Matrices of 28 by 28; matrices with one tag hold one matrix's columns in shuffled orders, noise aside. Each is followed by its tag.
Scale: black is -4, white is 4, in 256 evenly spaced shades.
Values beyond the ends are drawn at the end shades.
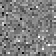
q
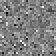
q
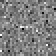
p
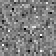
p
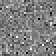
q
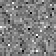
p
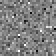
p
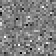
q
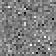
q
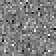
p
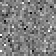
p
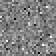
q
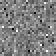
p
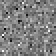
p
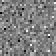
p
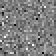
q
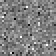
q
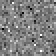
p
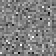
q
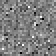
q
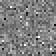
q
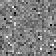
q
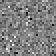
q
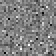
q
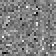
q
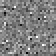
q
